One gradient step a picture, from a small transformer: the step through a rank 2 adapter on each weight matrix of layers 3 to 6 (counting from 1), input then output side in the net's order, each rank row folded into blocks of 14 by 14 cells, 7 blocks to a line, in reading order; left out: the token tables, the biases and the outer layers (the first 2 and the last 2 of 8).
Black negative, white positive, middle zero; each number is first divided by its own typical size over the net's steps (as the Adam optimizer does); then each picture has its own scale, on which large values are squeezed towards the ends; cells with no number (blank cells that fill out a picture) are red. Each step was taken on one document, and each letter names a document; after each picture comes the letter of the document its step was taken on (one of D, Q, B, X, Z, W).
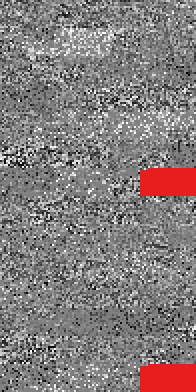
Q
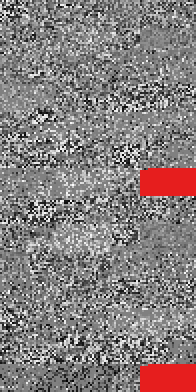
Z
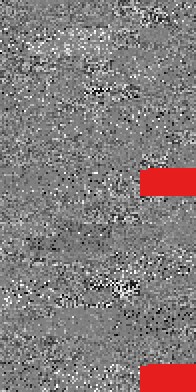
Q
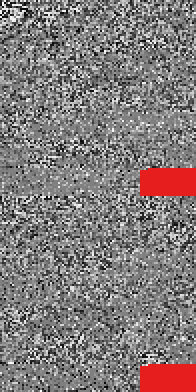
Z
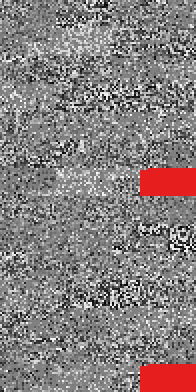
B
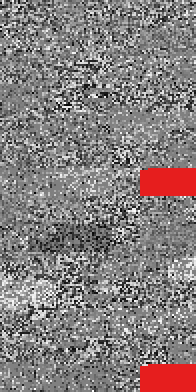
Z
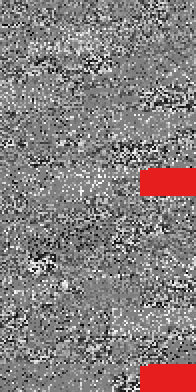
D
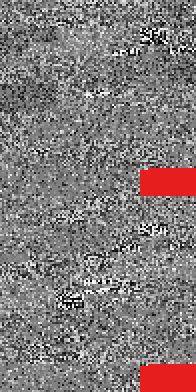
Z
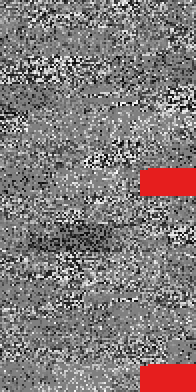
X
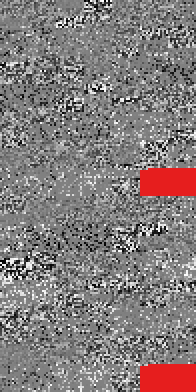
D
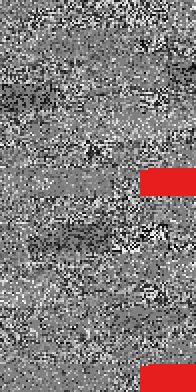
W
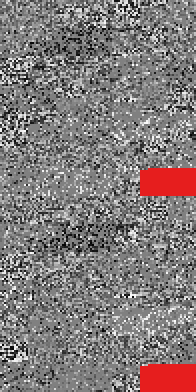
W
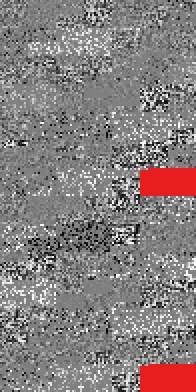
D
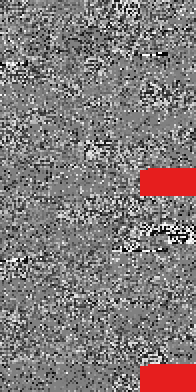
W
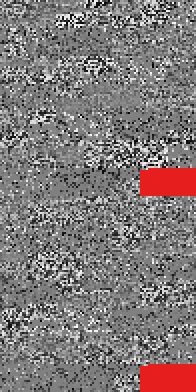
W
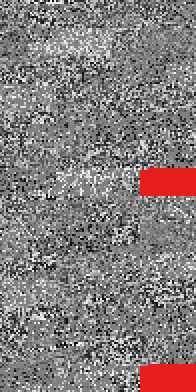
B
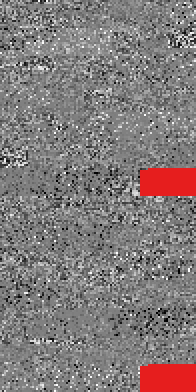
Q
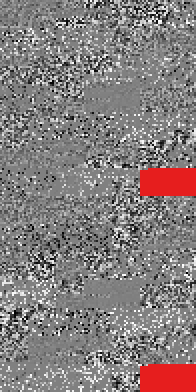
D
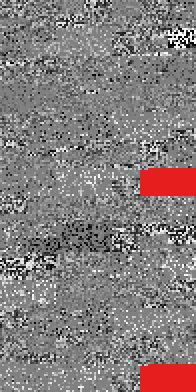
D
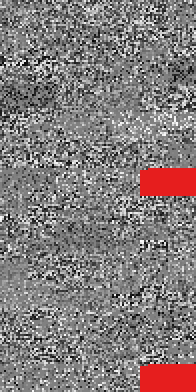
X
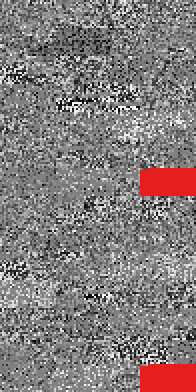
Z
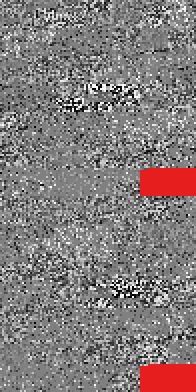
D
